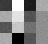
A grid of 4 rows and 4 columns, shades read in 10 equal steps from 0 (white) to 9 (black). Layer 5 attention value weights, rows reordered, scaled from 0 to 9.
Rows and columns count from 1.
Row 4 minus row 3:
-3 7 1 0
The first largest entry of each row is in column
3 3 1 2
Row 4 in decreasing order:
9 6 4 3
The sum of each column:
19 12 25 15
